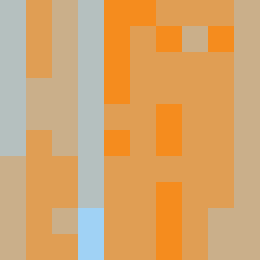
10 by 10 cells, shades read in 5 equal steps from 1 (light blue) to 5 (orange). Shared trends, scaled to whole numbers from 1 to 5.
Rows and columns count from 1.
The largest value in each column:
3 4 4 2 5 5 5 4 5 3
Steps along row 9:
up down down up same up down down same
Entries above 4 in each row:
2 3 1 1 1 2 0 1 1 1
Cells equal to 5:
13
